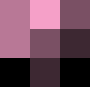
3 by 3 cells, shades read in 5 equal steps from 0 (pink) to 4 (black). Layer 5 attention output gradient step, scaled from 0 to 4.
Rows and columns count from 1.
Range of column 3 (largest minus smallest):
2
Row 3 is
4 3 4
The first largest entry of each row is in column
3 3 1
